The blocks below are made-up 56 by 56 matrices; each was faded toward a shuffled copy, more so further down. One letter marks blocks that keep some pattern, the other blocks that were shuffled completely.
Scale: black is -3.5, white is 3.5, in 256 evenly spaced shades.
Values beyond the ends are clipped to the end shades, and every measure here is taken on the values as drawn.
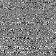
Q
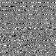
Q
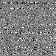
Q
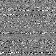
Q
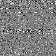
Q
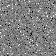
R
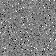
R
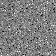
R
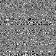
Q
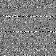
Q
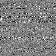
Q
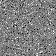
R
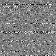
Q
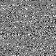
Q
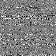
Q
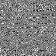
Q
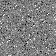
R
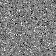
R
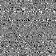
Q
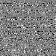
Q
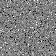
R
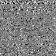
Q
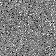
R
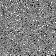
R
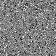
R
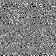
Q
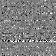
Q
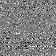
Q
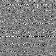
Q
